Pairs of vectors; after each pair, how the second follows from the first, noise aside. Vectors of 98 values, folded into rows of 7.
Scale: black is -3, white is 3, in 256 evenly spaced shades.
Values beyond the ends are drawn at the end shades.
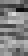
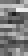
negated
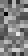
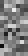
wrapped around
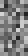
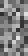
negated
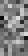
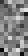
wrapped around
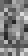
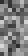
wrapped around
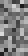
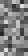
negated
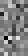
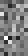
negated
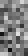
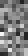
negated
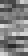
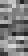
negated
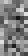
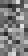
wrapped around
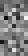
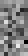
wrapped around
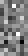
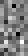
negated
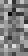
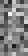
negated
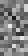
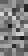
negated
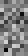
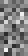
negated
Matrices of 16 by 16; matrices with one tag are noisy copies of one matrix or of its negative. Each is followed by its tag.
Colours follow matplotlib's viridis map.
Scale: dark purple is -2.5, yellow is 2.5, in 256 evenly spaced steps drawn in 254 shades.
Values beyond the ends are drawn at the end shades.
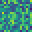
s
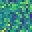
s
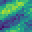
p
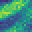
p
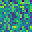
s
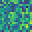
s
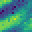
p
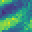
p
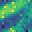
p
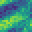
p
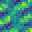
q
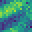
p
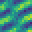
q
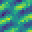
q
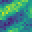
p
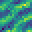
q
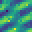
q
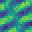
q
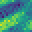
p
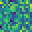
s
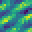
q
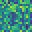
s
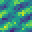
q
